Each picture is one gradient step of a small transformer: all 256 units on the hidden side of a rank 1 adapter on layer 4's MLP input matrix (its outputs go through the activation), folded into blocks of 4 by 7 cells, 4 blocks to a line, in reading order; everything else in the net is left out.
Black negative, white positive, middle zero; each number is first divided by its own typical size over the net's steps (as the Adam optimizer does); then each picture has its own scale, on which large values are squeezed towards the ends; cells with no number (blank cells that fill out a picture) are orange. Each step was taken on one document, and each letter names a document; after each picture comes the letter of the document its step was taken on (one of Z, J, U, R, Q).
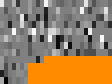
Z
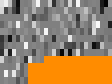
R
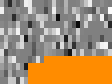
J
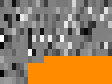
Z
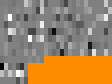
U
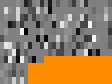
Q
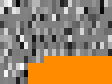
R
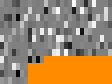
Z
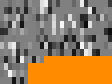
Q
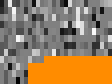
R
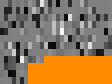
Q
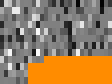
R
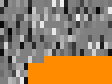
J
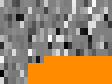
Z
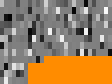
Z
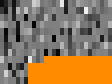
R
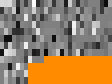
R
